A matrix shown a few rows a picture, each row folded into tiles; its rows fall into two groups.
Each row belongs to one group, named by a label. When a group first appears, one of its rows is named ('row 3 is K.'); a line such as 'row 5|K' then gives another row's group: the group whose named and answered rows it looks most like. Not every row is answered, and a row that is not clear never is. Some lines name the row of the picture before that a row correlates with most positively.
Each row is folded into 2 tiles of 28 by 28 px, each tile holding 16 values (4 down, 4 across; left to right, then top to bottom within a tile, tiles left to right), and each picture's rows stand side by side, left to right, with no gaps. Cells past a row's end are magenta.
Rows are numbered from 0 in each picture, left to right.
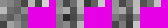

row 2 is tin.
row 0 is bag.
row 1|tin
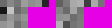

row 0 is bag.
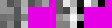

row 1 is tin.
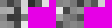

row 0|tin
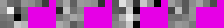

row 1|bag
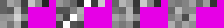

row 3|bag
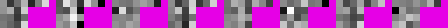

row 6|tin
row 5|bag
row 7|bag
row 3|tin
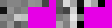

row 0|bag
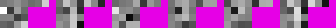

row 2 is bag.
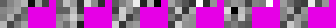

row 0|bag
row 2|bag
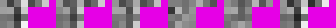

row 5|tin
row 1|tin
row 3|bag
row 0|tin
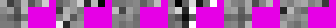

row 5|bag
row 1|bag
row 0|tin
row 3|tin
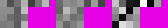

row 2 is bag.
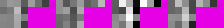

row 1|tin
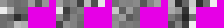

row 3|tin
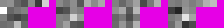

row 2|tin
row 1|bag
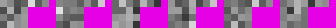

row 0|bag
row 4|bag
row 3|tin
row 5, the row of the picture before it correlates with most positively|3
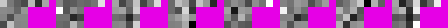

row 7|tin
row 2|tin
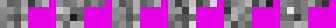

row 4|bag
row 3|tin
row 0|tin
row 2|tin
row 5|bag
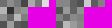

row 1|bag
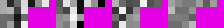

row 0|tin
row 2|bag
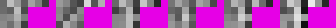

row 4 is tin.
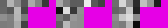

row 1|bag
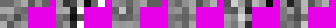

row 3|tin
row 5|tin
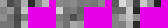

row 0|tin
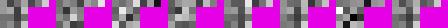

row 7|tin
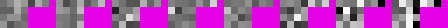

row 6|bag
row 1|tin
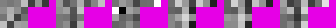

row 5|tin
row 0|bag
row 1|tin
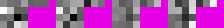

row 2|tin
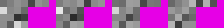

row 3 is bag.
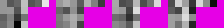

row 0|tin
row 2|tin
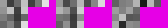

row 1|tin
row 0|tin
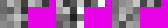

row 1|tin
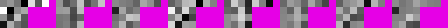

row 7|bag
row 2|bag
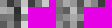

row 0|tin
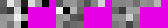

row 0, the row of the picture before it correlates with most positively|1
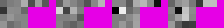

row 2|bag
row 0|bag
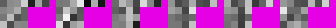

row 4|tin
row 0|bag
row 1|bag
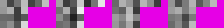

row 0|tin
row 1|tin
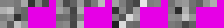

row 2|bag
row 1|tin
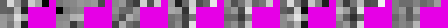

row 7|tin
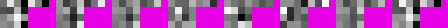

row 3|bag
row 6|tin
